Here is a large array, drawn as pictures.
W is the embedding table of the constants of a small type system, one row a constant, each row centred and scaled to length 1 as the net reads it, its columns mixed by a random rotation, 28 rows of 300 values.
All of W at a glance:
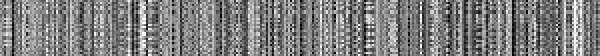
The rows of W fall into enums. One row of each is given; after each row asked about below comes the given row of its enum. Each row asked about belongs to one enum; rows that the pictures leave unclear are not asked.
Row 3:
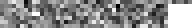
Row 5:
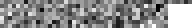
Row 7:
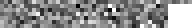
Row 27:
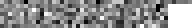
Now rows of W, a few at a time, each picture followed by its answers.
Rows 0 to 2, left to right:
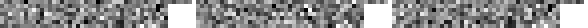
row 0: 27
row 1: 7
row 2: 5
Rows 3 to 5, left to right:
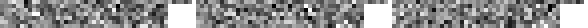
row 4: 7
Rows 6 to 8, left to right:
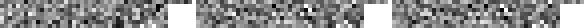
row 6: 5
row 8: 7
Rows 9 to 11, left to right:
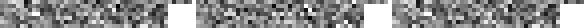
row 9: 3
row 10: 7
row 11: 3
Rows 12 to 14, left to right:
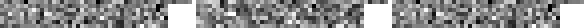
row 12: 27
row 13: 3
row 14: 27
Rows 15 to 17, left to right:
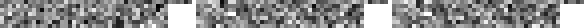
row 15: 5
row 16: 3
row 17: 3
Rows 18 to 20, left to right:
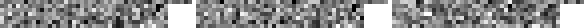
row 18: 5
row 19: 27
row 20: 3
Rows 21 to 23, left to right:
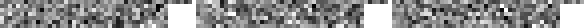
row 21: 5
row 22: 3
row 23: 7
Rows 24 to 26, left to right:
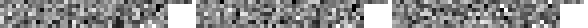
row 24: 5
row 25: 27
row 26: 7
